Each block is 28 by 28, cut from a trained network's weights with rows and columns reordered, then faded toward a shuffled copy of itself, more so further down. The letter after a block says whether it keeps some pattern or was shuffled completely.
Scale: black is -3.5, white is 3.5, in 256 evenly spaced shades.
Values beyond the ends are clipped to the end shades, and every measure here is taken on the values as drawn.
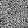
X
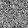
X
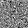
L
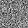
X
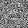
X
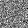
L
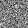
L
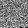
X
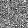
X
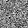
L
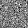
L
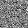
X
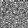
X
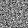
L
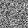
X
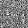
X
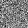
L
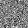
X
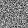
L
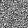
X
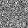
X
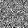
X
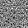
X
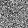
L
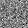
L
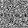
X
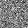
L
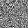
X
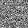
X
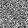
L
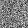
L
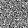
L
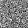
L
